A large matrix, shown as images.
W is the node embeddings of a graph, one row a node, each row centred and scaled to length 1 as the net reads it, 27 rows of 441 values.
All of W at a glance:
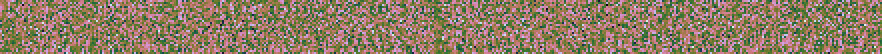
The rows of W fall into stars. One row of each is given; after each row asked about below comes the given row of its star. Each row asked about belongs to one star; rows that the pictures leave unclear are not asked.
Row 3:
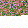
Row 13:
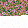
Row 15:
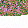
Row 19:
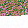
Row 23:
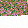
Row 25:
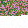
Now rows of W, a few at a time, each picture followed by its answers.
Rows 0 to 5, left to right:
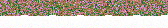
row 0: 23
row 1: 19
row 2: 23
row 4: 15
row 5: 15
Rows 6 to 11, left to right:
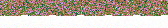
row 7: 23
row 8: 19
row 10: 13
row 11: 3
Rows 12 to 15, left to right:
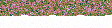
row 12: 25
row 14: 23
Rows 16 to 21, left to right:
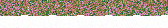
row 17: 3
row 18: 15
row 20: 3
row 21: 13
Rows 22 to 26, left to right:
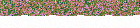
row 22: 3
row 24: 25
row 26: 19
